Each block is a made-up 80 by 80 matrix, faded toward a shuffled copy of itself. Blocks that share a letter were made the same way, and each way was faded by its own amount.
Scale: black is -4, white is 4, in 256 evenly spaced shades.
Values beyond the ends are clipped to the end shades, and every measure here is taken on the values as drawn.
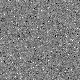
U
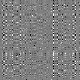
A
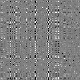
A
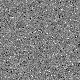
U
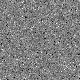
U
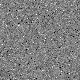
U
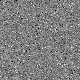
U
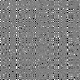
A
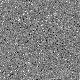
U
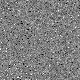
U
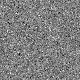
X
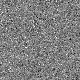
X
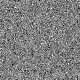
X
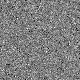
X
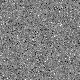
U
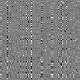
A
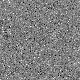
U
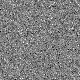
X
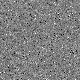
U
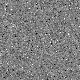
U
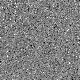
U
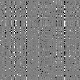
A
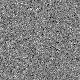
X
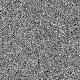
X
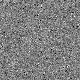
X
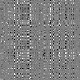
A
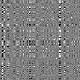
A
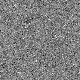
X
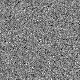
X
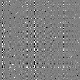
A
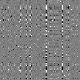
A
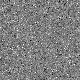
U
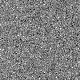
X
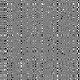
A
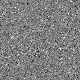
U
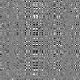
A
